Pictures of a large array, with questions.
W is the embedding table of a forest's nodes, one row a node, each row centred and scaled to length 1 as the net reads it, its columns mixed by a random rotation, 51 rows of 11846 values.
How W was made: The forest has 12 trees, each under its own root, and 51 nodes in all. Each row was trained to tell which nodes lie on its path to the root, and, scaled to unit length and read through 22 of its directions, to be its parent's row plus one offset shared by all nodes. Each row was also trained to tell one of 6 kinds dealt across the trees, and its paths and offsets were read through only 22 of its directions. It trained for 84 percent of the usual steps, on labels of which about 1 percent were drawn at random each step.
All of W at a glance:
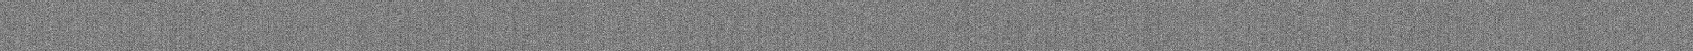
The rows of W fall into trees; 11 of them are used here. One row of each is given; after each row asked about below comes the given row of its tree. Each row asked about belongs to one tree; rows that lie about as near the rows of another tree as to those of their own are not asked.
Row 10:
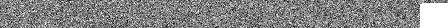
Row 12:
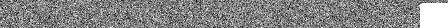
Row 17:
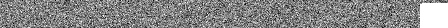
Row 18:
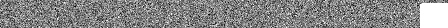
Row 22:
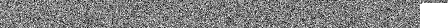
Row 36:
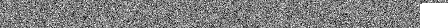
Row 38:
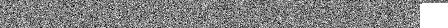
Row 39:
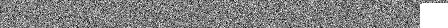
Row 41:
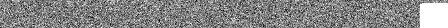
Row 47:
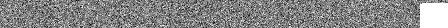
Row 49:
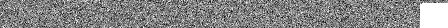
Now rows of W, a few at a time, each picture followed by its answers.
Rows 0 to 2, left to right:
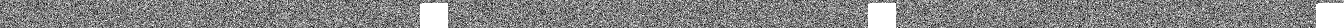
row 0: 41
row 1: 41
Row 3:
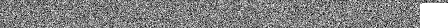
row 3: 36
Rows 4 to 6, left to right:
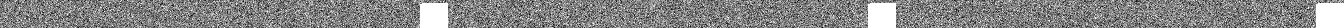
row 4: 39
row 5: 38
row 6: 10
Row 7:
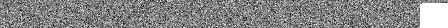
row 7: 22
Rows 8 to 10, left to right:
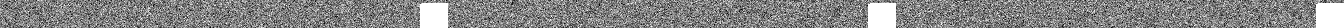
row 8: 12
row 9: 17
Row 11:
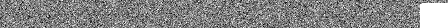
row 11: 12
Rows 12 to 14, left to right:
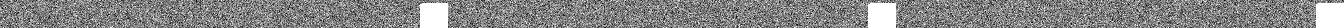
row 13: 49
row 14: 38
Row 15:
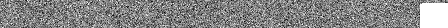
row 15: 47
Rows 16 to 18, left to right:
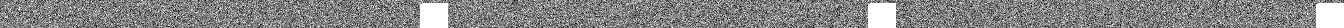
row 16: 39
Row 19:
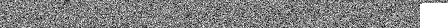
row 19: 17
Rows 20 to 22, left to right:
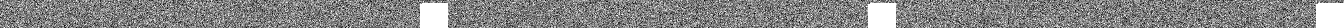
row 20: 49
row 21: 18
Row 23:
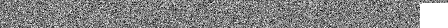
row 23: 39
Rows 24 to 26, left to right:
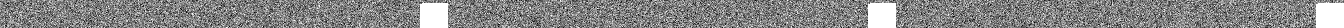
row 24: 22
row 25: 47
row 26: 18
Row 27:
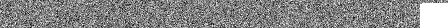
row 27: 18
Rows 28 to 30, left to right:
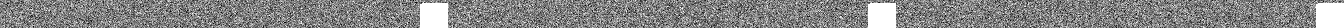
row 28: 22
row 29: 22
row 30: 12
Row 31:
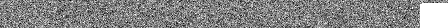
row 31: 10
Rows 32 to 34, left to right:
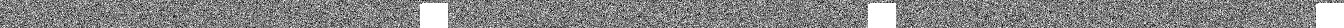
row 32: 49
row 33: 39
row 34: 38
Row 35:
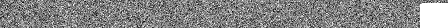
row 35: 12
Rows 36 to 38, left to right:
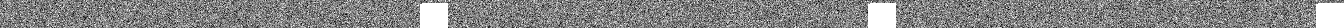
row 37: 49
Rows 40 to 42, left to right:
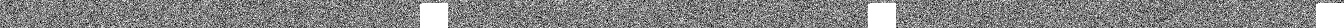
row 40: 38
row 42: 41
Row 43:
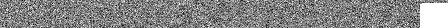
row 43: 17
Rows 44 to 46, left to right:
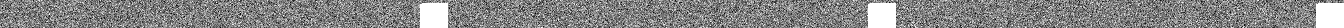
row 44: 12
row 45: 41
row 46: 49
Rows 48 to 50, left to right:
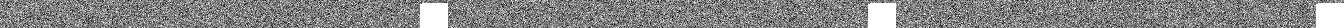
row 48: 22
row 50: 36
